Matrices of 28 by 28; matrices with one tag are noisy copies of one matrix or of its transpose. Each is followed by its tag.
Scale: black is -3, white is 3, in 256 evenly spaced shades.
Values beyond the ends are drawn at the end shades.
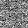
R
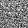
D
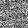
R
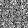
R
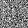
D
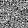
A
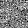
A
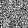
A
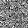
R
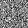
D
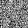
A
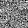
A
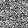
R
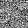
A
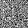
D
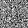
D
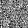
A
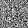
D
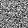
D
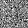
D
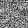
A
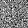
D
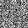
R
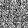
R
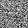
D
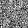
A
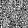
A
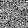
A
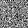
D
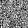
A
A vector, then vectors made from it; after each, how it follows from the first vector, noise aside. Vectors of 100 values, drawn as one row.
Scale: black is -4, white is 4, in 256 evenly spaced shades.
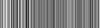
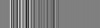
partly zeroed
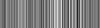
wrapped around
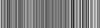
reversed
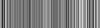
wrapped around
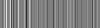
partly zeroed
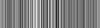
wrapped around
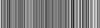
reversed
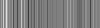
partly zeroed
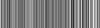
reversed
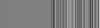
partly zeroed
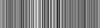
wrapped around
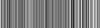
reversed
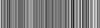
reversed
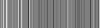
partly zeroed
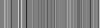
partly zeroed
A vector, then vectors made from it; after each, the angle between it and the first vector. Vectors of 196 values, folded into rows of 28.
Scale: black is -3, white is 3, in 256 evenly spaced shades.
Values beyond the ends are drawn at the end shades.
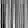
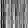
nearly parallel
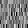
orthogonal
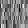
partly opposed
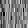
partly aligned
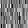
partly aligned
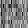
partly aligned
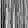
nearly parallel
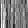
nearly opposite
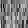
partly aligned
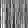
nearly opposite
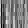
nearly parallel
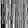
nearly parallel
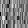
partly opposed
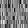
partly opposed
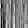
nearly parallel
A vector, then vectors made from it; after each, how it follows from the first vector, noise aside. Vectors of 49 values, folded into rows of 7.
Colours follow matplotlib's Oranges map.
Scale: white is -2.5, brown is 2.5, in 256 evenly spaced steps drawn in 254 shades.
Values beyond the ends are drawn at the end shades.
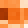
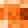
reversed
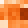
reversed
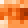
reversed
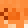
partly zeroed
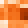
reversed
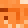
partly zeroed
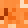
partly zeroed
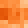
shrunk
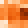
reversed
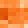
shrunk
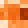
reversed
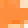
partly zeroed
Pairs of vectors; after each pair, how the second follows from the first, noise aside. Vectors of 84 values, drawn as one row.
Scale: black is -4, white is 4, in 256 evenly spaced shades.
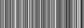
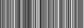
wrapped around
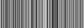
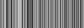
wrapped around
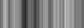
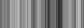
reversed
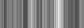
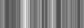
reversed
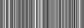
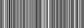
reversed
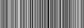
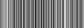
reversed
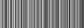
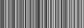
wrapped around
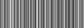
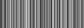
wrapped around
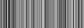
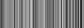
wrapped around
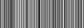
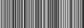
wrapped around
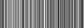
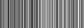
wrapped around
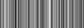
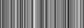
reversed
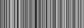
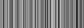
wrapped around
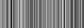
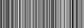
reversed
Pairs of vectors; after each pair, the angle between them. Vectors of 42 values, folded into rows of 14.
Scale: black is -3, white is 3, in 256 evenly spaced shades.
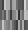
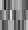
partly opposed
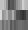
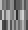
orthogonal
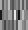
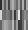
nearly opposite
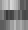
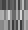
partly opposed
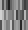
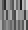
partly opposed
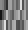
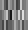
partly aligned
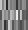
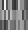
partly aligned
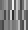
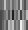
orthogonal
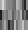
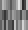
partly aligned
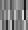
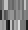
orthogonal
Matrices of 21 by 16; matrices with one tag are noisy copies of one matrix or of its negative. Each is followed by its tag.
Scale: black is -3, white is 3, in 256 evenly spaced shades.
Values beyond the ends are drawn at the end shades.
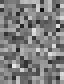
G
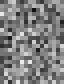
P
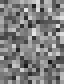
G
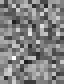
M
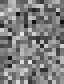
P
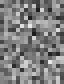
G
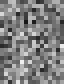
P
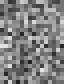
P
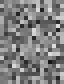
G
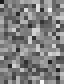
G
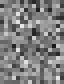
G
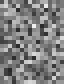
M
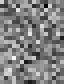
M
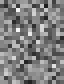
M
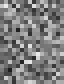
M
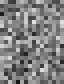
P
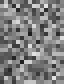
M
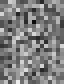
P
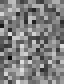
P
